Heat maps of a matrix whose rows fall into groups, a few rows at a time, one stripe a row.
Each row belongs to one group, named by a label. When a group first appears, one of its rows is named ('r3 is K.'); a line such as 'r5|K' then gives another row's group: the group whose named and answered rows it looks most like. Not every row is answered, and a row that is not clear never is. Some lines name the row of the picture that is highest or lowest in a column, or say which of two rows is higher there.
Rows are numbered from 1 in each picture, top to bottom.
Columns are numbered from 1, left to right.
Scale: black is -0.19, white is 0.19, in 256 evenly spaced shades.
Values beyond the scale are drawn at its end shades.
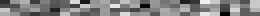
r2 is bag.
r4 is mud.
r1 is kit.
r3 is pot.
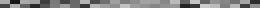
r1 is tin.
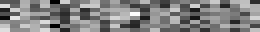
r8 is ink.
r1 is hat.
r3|kit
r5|kit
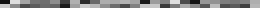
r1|kit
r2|ink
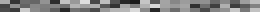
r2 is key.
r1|pot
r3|bag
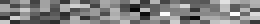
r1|kit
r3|hat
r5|kit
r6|tin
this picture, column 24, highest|4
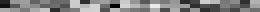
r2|key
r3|ink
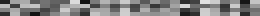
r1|kit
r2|pot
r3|mud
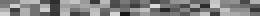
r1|pot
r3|hat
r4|hat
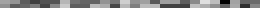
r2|mud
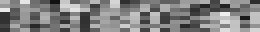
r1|hat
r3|pot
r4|kit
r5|kit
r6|kit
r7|mud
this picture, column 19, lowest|7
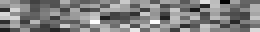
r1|mud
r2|ink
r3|kit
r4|ink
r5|ink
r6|key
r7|mud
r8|bag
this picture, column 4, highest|6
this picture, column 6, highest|4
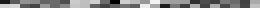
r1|key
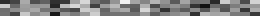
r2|pot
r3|ink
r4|hat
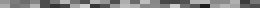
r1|mud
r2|tin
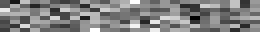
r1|bag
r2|mud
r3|pot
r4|ink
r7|bag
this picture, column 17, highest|5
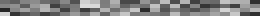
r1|hat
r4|tin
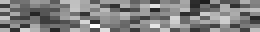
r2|key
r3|pot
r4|mud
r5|tin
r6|tin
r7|key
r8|pot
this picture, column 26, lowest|5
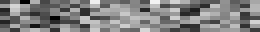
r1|key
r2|ink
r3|kit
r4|mud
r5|tin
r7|mud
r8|hat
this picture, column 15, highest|8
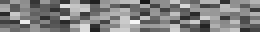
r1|kit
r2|pot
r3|tin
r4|kit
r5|mud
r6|bag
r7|tin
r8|tin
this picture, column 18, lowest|6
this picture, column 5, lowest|5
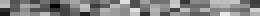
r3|bag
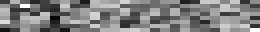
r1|mud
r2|hat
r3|tin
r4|ink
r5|hat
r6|pot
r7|hat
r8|bag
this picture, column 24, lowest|4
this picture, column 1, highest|6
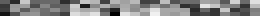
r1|bag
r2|kit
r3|key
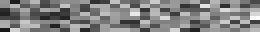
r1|tin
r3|kit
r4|bag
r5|bag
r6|hat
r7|pot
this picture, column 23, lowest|2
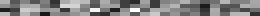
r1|pot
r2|pot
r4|tin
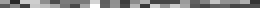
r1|hat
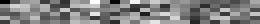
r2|ink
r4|key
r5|tin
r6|key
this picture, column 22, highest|5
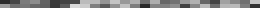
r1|bag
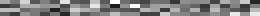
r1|hat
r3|ink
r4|bag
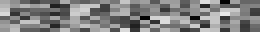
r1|mud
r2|ink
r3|tin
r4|tin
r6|pot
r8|mud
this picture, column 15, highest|8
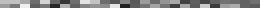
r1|ink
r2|hat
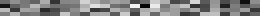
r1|ink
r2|key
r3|tin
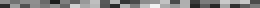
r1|hat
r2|key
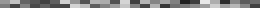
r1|mud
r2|tin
